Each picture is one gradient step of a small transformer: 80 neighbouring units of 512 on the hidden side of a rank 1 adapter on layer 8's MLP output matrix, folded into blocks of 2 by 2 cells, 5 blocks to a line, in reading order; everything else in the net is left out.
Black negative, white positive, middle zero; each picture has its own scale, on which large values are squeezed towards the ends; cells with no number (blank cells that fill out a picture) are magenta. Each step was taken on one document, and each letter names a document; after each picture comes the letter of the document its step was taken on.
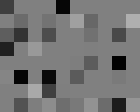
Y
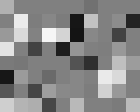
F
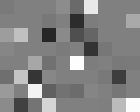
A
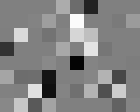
A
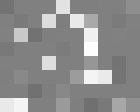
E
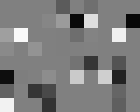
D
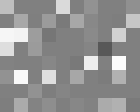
Y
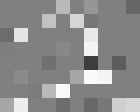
E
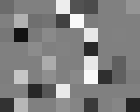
E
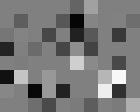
F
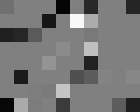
E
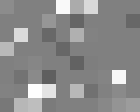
A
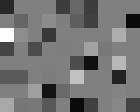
Y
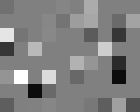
Y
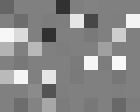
Y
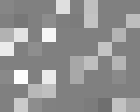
Y
